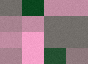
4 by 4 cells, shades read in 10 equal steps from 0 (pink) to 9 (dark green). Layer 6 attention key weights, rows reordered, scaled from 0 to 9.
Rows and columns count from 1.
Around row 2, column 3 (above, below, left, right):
2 5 2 5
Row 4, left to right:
3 0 8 4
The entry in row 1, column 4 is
2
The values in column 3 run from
2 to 8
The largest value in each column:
5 9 8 5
